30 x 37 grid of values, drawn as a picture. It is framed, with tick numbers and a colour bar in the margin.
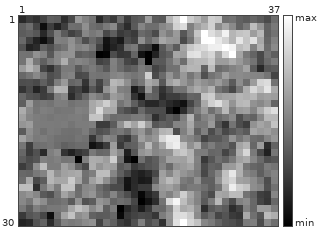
No single row or column stands out from its neighbours. The texture is blotchy. The histogram is bell-shaped. An odd patch, calmer than its surroundings, sits in the middle left.
